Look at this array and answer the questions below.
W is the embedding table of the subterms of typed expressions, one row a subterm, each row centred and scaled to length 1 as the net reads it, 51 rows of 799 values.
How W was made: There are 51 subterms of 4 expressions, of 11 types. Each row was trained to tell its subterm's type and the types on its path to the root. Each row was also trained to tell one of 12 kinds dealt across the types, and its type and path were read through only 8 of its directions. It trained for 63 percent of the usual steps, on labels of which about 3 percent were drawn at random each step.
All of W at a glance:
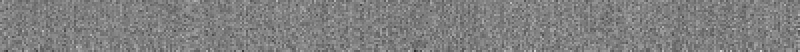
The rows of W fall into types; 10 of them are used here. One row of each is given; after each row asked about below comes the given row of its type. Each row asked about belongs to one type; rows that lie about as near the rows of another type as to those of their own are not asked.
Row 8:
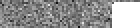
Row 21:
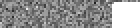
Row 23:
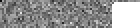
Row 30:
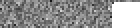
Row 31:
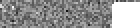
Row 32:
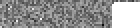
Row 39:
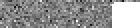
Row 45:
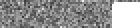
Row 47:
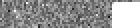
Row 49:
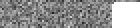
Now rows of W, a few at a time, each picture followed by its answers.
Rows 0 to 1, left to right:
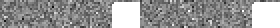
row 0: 47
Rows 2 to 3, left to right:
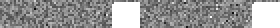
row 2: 31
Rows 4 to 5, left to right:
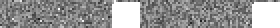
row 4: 45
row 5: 23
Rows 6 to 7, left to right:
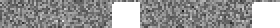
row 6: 31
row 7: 45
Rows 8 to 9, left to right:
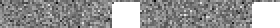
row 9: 45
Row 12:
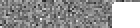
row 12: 39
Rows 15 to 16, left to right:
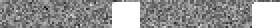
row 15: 23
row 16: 49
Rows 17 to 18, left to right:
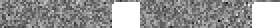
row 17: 23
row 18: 30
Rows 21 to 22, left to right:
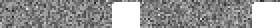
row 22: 30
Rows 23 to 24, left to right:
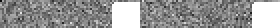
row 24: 8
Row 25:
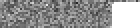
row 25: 23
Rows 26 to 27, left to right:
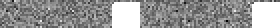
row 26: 49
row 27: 32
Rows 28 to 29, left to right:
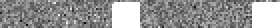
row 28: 30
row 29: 30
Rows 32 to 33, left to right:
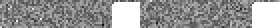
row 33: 8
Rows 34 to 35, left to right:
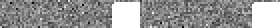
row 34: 8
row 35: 47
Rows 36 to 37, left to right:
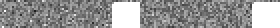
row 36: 21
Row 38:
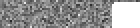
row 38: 49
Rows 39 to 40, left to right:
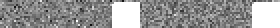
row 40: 47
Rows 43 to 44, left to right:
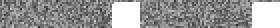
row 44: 47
